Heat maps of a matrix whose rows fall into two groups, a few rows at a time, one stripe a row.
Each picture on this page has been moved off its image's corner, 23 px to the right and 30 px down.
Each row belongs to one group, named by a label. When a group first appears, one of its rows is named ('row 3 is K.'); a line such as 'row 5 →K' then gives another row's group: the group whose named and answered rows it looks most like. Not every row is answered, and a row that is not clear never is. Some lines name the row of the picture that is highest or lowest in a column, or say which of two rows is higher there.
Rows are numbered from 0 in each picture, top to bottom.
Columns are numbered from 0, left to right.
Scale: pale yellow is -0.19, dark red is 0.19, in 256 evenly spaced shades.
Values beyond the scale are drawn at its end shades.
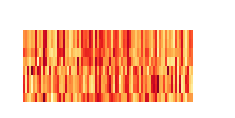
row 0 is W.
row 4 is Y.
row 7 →W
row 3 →W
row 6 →Y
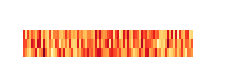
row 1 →Y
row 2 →W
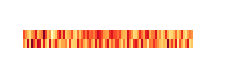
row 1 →Y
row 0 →W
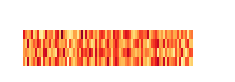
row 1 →Y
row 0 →W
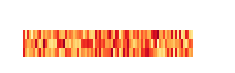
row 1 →W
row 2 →Y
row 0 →Y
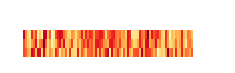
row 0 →W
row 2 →Y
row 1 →W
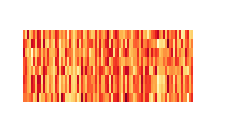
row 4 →W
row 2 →Y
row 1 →Y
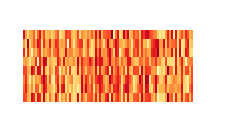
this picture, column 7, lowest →3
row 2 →Y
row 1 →Y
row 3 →W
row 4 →Y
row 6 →W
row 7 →Y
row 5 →W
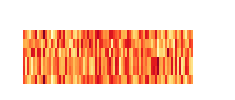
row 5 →W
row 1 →W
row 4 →Y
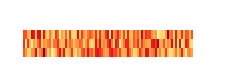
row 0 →Y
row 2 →W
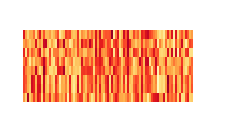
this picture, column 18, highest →4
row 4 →W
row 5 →Y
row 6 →Y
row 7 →Y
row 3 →W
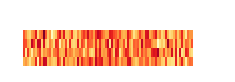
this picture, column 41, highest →1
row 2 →Y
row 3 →W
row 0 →W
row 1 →Y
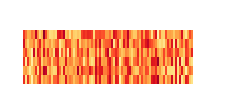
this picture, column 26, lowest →0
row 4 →W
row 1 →Y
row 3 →Y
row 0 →W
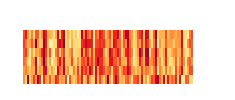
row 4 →W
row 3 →W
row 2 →W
